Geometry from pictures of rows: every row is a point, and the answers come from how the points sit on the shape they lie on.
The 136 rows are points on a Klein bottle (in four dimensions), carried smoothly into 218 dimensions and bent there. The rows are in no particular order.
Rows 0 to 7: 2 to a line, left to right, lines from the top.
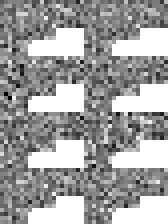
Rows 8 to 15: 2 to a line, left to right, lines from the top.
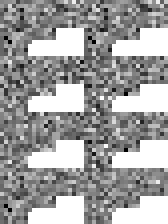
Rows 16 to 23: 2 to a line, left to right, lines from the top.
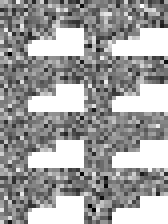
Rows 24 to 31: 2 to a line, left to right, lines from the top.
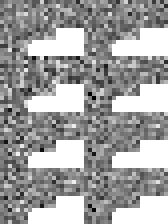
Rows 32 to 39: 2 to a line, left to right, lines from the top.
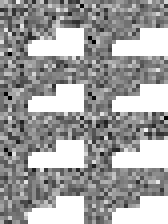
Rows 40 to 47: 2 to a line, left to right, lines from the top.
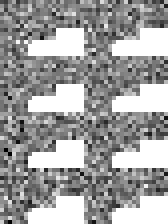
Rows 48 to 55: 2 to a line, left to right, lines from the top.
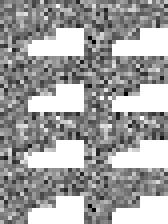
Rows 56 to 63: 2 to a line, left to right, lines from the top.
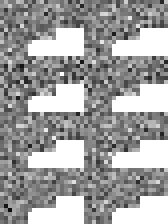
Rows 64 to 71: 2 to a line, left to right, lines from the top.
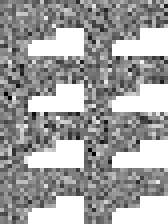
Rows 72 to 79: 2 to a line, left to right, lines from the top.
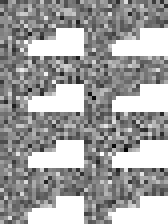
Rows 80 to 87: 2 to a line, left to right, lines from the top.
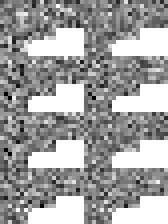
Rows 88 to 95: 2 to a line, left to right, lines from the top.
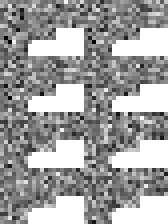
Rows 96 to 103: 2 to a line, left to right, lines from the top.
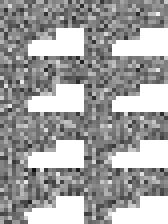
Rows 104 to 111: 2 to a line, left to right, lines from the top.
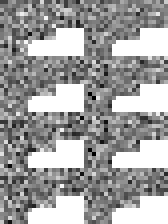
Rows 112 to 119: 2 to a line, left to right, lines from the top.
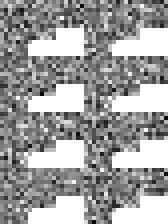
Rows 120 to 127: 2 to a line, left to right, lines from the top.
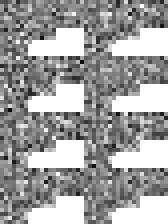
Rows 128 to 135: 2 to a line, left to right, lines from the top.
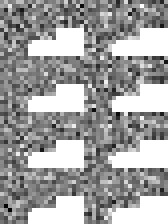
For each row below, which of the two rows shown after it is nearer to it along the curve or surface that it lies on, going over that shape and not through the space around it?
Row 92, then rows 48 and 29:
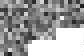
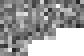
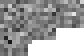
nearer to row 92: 48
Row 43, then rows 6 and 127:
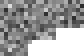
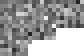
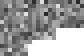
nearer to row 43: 127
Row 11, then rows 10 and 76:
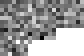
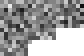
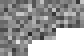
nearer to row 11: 76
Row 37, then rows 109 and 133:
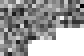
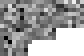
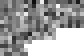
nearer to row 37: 133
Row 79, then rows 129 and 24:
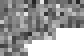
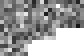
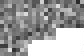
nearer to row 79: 24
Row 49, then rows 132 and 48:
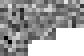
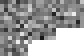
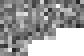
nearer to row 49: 132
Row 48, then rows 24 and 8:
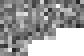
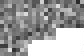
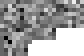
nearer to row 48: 24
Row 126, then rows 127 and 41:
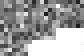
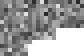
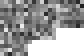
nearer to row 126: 41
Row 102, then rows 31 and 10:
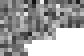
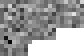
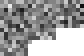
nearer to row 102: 10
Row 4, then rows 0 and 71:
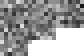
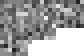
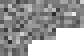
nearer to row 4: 0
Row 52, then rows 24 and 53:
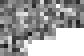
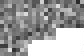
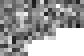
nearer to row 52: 53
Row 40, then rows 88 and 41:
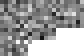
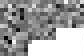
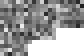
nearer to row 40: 88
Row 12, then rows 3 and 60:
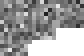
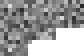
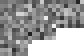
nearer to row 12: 3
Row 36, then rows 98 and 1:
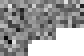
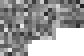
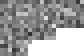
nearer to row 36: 98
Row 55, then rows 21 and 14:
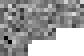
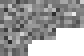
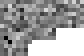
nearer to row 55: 21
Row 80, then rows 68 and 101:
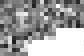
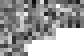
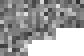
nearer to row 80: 68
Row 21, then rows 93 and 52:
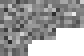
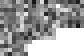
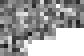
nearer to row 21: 52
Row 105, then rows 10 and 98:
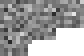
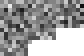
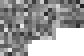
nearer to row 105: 10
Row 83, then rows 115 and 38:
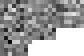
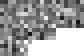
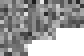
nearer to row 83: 115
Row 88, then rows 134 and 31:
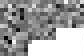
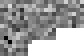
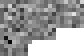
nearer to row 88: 31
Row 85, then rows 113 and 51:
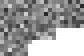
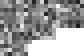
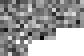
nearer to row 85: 113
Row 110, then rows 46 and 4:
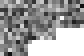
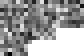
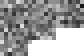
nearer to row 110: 46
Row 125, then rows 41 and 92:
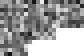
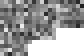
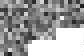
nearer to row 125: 92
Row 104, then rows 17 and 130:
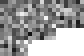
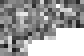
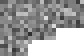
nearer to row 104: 17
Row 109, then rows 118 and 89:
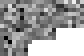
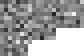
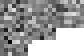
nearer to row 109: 89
